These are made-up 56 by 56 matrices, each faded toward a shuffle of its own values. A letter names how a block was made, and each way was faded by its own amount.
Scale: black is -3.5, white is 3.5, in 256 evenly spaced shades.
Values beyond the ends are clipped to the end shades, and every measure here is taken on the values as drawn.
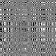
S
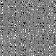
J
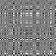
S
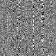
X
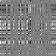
S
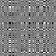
S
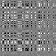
S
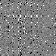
J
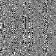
X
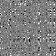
J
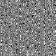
X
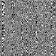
X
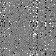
J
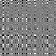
S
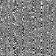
X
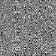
X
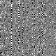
X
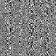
X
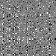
J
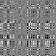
S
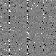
J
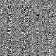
X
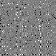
J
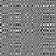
S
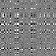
S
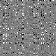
J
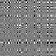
S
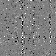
J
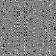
J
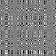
S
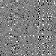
J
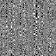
X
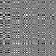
S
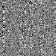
X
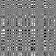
S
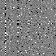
J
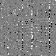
J
